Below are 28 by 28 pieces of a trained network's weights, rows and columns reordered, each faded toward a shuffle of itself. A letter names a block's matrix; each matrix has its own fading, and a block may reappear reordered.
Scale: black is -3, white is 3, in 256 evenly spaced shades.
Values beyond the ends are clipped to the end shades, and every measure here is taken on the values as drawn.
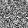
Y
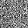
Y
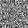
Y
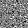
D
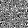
D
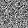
Y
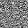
Y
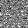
D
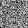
Y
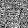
Y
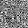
Y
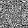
Y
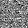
D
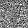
D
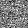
D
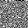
Y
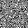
D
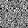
Y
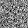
Y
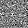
D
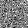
D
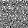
D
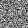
Y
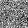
D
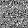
D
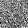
D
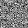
Y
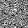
Y
